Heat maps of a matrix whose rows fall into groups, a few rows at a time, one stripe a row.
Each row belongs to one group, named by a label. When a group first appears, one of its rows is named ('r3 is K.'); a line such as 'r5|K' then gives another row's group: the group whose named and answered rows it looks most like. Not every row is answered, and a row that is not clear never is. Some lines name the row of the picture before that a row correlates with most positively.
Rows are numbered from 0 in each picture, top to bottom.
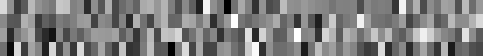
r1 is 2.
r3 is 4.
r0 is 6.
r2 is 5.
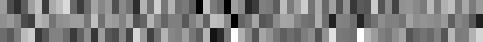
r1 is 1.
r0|6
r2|2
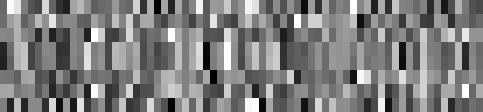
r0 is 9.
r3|9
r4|9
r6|5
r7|4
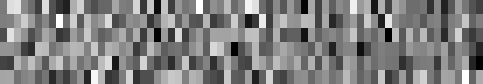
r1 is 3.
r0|9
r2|9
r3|1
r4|3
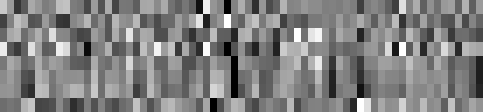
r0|6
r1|9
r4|1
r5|1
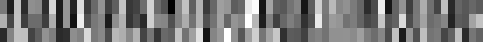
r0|4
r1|4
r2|9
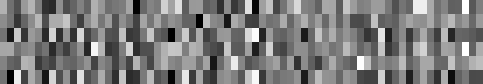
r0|5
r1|6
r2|4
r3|5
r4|2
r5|4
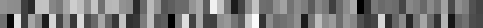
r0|1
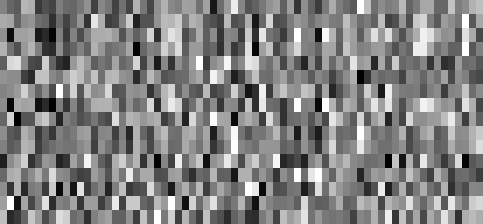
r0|2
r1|5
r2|5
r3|5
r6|3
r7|5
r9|2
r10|2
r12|1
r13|4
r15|6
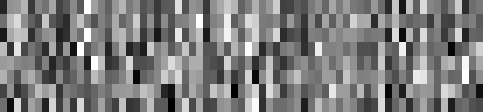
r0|9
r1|9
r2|9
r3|4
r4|5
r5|5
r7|4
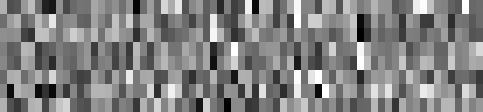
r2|1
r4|2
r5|1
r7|6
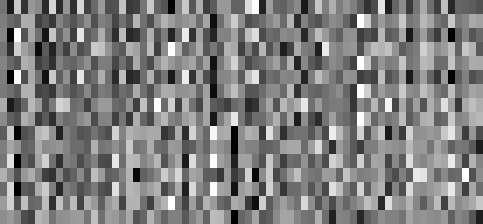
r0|4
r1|2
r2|4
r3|5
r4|2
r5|4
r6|2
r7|6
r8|2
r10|1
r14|3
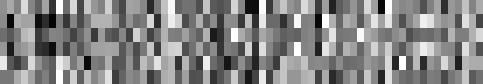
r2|2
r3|5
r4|6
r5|3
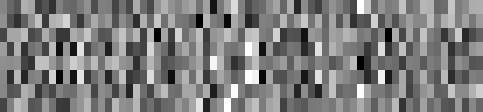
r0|2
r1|6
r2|9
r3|4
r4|1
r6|2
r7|9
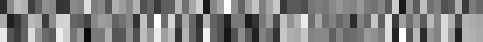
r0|9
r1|6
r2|6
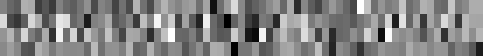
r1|6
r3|1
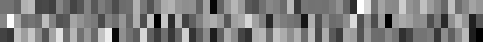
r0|2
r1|9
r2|3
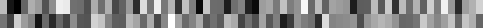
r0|6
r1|5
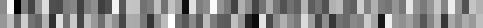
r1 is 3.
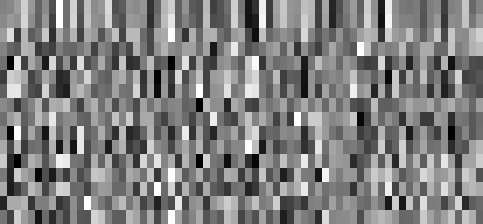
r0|3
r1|3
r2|3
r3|2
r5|9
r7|6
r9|4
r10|4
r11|6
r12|5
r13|6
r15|5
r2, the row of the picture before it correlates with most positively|1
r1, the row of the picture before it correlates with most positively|1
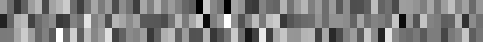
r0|6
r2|3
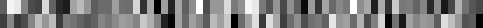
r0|9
